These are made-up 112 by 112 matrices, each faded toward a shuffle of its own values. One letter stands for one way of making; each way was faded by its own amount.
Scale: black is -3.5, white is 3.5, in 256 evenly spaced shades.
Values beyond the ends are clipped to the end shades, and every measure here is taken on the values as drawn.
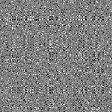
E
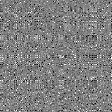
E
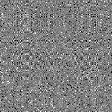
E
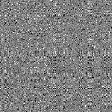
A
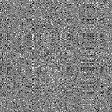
A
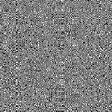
A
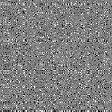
E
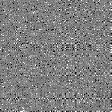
E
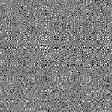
E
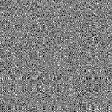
A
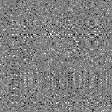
E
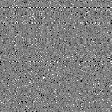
E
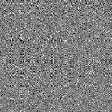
A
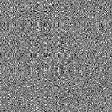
A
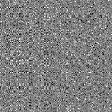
A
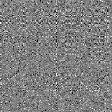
A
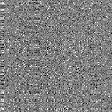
A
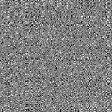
A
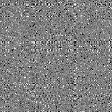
E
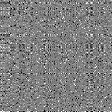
E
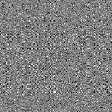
A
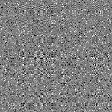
E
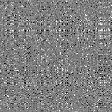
E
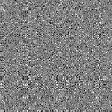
A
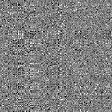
A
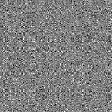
A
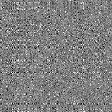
A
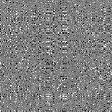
E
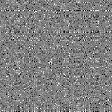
E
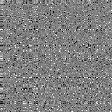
E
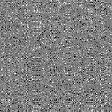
E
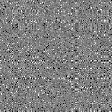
E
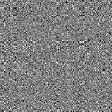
A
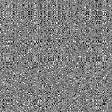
E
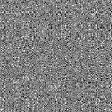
A
